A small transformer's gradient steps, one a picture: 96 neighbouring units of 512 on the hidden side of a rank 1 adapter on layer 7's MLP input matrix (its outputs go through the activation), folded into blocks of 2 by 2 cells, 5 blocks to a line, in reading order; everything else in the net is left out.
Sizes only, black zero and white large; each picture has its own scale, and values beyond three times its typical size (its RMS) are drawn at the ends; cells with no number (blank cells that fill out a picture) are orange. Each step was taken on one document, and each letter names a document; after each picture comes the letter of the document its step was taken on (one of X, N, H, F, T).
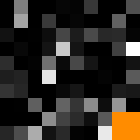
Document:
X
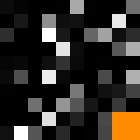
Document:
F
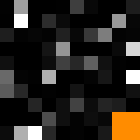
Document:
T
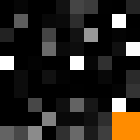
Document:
X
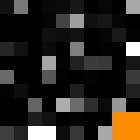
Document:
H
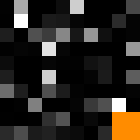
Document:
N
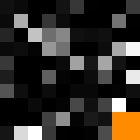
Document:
T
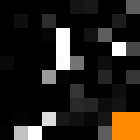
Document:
F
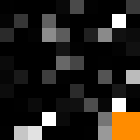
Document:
F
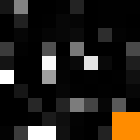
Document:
H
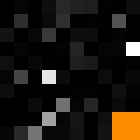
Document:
X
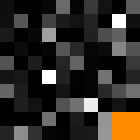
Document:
X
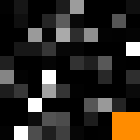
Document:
N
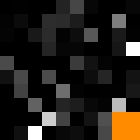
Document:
X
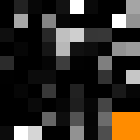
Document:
F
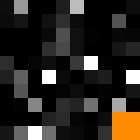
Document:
T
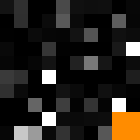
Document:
T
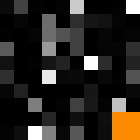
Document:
H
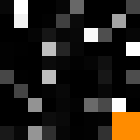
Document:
N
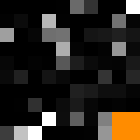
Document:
F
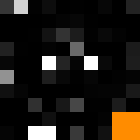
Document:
H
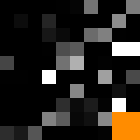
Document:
F
